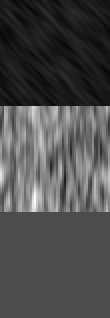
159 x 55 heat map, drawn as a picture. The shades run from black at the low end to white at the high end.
It is made of 3 by 1 panels. Panel 1,1: very low, slanting down to the right, faint in contrast. Panel 2,1: middling, streaked downward, strong in contrast. Panel 3,1: low, flat.
